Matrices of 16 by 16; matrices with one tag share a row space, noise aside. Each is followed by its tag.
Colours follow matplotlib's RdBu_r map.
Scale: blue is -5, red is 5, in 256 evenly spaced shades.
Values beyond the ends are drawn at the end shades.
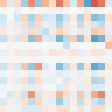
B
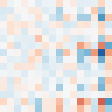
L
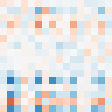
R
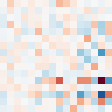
L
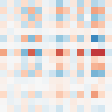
B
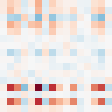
R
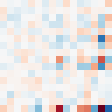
L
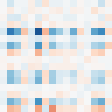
R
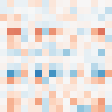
R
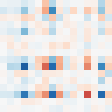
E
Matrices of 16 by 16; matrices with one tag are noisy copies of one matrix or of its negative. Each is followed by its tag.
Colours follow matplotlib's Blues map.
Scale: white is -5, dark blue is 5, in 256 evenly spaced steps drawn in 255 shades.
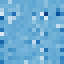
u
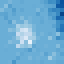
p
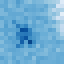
p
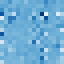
u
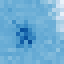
p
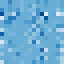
u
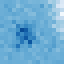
p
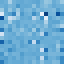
u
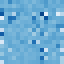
u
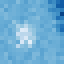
p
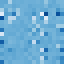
u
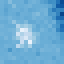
p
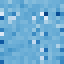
u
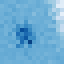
p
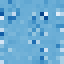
u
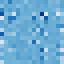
u
